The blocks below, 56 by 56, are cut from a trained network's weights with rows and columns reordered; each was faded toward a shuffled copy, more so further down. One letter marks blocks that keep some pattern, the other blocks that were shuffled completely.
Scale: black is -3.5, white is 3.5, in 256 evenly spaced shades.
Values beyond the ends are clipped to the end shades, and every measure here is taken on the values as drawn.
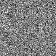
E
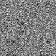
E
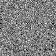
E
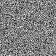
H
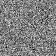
H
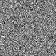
E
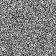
H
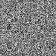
E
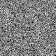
E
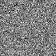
E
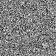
H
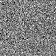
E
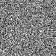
E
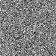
E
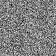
H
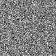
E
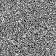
H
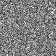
H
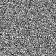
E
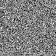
H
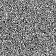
H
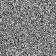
H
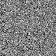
E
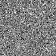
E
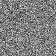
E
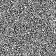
H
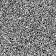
H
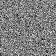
H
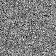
H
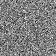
H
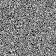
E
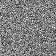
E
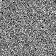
H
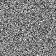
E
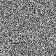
H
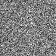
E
